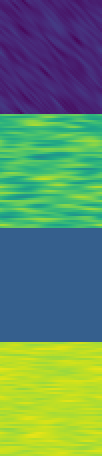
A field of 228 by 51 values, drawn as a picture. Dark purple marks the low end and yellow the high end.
The table splits into 4 rows of 1 panel. Panel 1,1: very low, slanting down to the right, faint in contrast. Panel 2,1: high, streaked across. Panel 3,1: low, flat. Panel 4,1: very high, streaked across, faint in contrast.
